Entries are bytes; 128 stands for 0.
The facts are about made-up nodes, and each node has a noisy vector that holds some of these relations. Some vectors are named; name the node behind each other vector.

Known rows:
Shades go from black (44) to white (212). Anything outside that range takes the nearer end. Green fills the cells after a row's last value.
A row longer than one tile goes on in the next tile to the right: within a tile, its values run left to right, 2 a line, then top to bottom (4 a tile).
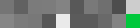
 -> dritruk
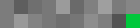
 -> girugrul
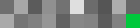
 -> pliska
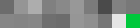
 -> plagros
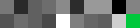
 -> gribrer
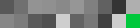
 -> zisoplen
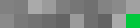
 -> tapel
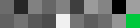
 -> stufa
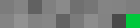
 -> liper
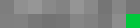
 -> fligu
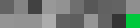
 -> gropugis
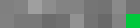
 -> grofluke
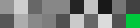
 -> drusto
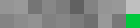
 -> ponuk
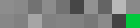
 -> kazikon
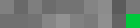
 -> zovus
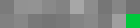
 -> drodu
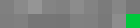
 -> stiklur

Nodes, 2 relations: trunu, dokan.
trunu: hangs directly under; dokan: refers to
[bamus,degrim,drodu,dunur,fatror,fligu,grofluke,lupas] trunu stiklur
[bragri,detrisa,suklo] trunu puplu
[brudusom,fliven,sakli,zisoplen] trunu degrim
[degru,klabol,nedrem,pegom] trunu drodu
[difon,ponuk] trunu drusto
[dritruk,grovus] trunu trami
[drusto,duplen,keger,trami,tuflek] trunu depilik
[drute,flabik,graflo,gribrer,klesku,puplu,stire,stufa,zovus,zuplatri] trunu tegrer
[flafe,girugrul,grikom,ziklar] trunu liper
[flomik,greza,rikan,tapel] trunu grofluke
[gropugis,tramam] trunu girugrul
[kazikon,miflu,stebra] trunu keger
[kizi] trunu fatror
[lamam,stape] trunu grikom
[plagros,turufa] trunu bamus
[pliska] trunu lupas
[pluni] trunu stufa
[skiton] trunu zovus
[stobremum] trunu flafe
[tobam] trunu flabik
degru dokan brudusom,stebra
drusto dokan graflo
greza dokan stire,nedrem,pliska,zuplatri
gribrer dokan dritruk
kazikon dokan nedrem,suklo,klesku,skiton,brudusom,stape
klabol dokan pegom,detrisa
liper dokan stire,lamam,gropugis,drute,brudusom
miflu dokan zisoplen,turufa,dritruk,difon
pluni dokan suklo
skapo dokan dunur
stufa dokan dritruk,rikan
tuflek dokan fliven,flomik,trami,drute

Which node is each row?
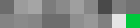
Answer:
sakli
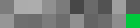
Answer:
greza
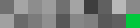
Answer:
flomik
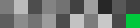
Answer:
graflo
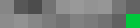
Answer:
ziklar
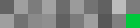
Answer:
fliven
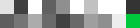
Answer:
klabol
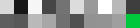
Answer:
detrisa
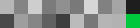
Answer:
dunur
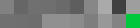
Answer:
bragri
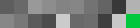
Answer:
turufa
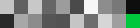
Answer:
skapo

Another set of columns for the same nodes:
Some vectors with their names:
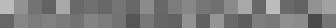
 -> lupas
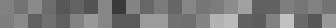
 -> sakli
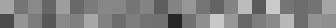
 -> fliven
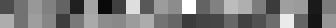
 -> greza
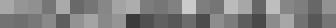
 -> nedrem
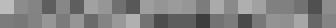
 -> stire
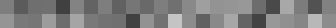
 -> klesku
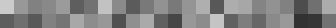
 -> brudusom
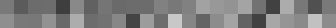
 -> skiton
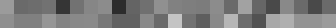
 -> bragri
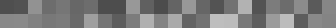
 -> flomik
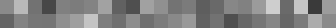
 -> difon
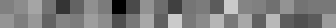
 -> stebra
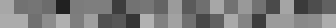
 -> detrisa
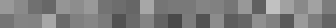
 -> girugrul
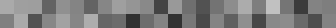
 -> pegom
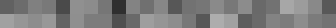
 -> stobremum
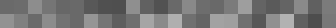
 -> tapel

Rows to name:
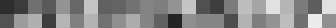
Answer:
tuflek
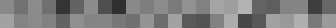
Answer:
zuplatri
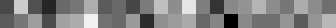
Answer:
miflu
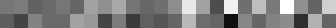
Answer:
kazikon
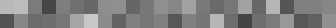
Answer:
zisoplen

